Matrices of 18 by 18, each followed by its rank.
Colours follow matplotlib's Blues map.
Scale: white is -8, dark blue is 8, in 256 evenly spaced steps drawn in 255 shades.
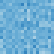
three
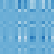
one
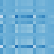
one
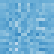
three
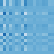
one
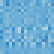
three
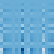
one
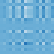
one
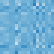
three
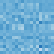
three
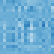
three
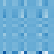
one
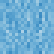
three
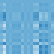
one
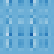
one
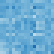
three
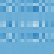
one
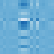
one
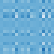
one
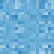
three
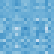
three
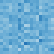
three
